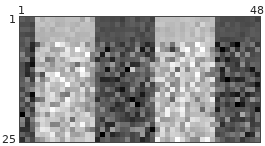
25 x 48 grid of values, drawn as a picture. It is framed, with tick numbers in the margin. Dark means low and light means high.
The top part is calmer, up to a seam about 20% of the way down. Overall the values sit about 50% of the way up the scale. Stripes running up and down repeat 2 times from left to right.
